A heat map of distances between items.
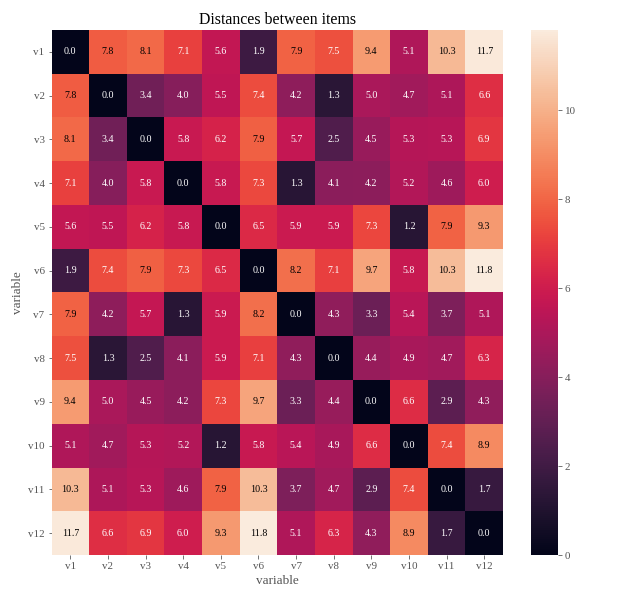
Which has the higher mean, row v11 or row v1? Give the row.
v1
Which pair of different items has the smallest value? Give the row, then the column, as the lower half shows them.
v10, v5
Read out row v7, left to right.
7.9 4.2 5.7 1.3 5.9 8.2 0.0 4.3 3.3 5.4 3.7 5.1
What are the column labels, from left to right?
v1, v2, v3, v4, v5, v6, v7, v8, v9, v10, v11, v12
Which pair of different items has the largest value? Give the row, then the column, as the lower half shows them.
v12, v6
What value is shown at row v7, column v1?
7.9
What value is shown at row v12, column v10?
8.9
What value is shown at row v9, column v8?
4.4
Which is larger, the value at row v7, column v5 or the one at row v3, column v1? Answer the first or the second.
the second
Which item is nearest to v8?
v2
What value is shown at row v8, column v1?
7.5
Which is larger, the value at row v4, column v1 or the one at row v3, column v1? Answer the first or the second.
the second
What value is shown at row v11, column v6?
10.3
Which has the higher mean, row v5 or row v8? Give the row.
v5
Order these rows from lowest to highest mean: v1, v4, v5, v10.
v4, v10, v5, v1
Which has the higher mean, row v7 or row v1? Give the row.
v1
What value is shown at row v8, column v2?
1.3
